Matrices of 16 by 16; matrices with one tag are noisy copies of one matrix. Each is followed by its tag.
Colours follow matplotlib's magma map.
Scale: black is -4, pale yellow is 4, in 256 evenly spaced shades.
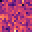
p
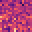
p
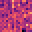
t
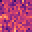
p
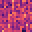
t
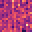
t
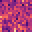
p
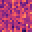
t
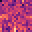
p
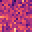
p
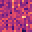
t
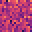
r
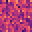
r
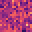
t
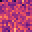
p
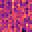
t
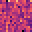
r
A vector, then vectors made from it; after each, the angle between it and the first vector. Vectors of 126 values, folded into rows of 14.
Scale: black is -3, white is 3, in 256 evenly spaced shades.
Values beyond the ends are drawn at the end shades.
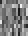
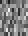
partly aligned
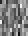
nearly parallel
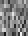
orthogonal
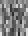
partly aligned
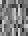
nearly opposite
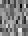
partly opposed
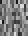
partly aligned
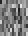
nearly parallel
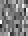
partly aligned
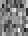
partly opposed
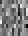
nearly parallel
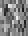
orthogonal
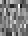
partly opposed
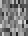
partly opposed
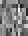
nearly opposite
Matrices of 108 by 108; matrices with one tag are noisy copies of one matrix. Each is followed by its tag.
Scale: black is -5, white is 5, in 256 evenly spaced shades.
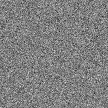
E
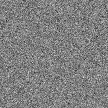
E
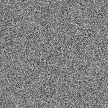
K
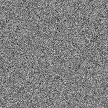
E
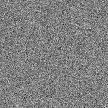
K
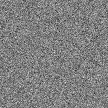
E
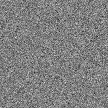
E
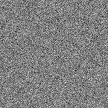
E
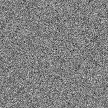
E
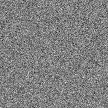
E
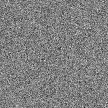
K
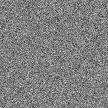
E
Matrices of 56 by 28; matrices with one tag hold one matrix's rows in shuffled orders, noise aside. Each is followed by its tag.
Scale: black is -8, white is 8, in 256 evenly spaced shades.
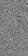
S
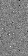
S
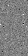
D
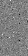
S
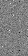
S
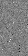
S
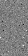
D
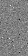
S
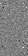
D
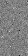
S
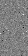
D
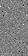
D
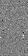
D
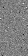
D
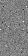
D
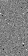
D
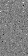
D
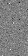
S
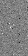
S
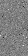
D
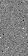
D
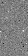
D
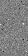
D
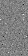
D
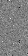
S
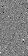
D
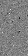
S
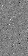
S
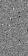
S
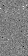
D
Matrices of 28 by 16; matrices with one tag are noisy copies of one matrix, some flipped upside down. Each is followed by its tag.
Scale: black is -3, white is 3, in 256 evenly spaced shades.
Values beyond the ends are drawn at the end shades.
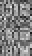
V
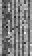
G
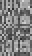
V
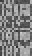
V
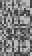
V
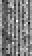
G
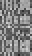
V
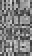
V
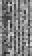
G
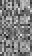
V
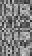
V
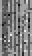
G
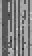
G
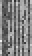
G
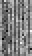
G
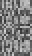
V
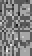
V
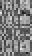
V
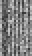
G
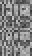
V
